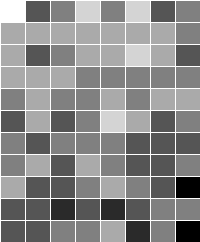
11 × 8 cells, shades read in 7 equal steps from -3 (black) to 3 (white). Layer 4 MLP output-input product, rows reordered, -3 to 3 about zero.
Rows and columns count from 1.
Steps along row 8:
up down up down down same up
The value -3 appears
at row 9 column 8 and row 11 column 8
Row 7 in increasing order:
-1 -1 -1 -1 0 0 0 0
